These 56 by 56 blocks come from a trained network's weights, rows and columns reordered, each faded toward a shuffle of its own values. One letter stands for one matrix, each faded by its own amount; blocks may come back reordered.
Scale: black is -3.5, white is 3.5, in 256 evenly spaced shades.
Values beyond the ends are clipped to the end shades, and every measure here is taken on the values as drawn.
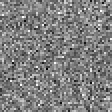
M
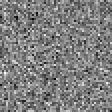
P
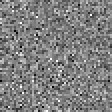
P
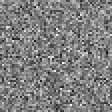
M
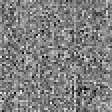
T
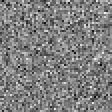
M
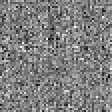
T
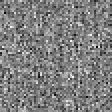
T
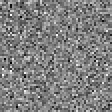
P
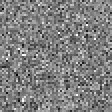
P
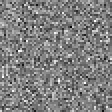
M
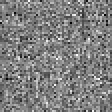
T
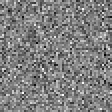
P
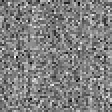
T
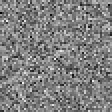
M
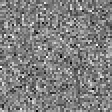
M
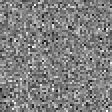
P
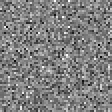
P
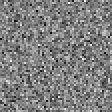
M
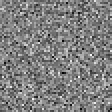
M
